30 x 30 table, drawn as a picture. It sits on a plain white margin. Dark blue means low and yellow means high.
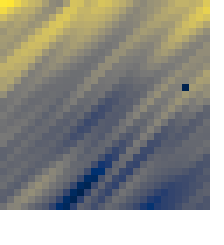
There is an overall slope up to the top. The grain runs diagonally up to the right. One lone cell stands out, far lower than its neighbours. The ninth with the highest average is the top left. The bottom middle is the roughest part.
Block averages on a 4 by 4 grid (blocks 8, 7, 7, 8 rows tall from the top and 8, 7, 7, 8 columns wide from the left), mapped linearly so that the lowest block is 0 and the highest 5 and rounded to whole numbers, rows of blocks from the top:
5545 | 3223 | 2111 | 2000
